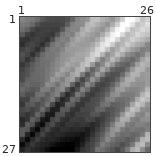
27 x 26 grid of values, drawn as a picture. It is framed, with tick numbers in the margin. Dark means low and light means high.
Ninth with the highest average: top right. Mirror symmetry: none. Grain: diagonal, up to the right. Slope: up to the top right. Odd rows or columns: none. Lone odd cells: none.
